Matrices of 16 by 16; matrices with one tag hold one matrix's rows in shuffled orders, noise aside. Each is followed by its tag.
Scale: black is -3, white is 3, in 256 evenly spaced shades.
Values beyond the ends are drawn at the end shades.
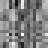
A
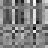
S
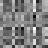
S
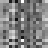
A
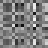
S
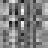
A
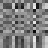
S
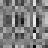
S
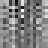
A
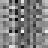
A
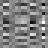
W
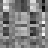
W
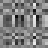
S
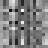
A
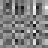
S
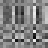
S
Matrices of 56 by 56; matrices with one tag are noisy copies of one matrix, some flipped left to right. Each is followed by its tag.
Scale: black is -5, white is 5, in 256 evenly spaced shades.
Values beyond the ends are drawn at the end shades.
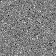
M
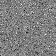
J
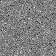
M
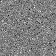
M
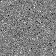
M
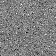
J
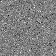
M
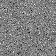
J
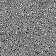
J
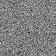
J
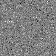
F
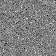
M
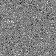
F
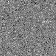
F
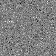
F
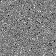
M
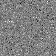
F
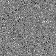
F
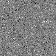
F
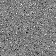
J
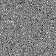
F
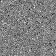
M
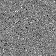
M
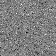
J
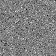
M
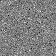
M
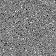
M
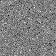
M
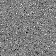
J
